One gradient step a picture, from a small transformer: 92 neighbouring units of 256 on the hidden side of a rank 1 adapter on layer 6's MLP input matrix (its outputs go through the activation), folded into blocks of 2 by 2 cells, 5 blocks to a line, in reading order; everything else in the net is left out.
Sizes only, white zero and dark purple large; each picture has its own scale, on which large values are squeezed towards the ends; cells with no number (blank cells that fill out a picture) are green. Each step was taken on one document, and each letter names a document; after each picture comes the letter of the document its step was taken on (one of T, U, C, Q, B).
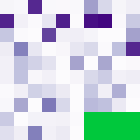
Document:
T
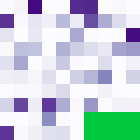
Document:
T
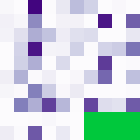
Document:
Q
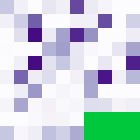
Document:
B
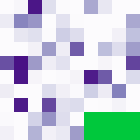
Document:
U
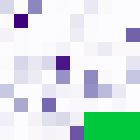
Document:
U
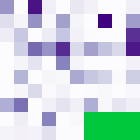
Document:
Q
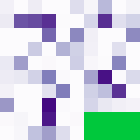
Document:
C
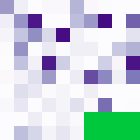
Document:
B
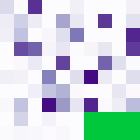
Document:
Q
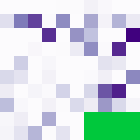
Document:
C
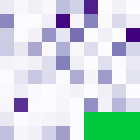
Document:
T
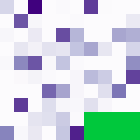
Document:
U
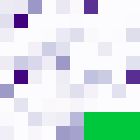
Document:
U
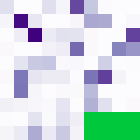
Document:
B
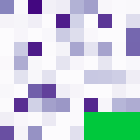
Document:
Q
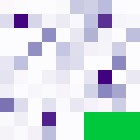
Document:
C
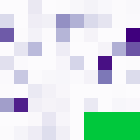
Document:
T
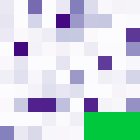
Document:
Q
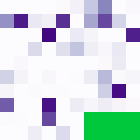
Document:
C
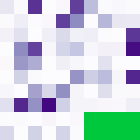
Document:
Q
